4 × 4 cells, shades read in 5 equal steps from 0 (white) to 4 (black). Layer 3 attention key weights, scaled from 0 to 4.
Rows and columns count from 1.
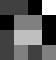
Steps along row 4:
down up down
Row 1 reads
3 3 4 0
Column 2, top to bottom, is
3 2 1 2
